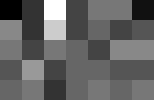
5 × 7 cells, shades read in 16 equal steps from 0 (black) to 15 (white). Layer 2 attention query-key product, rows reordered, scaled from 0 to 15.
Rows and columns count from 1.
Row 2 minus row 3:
1 -1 5 -2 2 -4 -3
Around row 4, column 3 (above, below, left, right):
7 3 9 6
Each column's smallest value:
0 3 3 4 4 4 1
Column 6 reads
7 4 8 5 6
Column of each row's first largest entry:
3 3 6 2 2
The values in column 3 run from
3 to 15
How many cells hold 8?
3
